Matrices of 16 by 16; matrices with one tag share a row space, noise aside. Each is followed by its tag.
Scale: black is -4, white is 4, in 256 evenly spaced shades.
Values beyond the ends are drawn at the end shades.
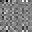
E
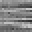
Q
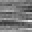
Q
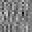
E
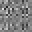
E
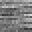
Q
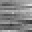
Q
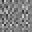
E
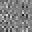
E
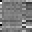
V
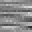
Q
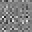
E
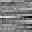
Q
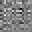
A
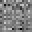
A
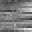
Q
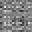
A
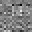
A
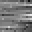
Q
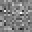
A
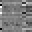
V
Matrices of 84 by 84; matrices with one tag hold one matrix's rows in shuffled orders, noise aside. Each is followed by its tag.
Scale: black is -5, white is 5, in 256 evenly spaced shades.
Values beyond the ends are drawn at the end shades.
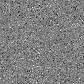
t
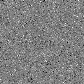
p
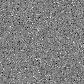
t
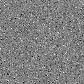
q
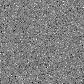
q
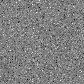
t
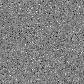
t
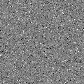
p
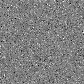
q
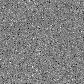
t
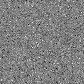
t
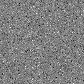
t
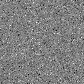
t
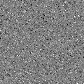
p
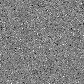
q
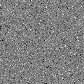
p
